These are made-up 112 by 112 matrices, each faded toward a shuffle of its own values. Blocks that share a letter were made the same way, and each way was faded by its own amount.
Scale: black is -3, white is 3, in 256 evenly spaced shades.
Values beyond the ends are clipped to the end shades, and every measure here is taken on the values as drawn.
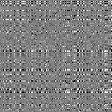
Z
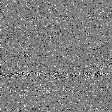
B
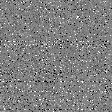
B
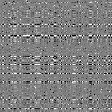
Z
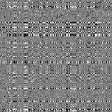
Z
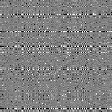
Z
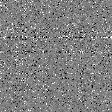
B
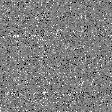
B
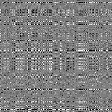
Z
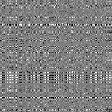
Z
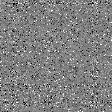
B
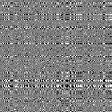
Z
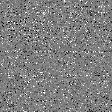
B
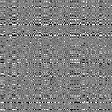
Z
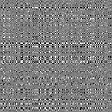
Z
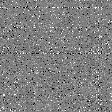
B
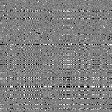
Z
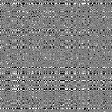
Z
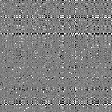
Z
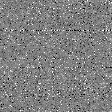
B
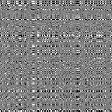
Z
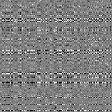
Z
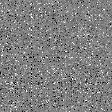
B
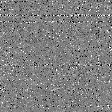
B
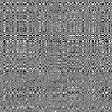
Z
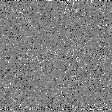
B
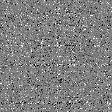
B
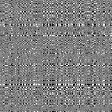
Z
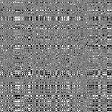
Z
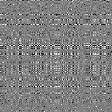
Z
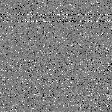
B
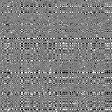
Z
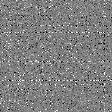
B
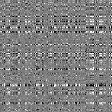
Z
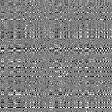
Z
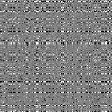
Z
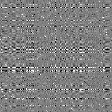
Z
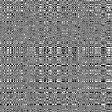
Z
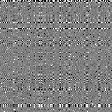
Z
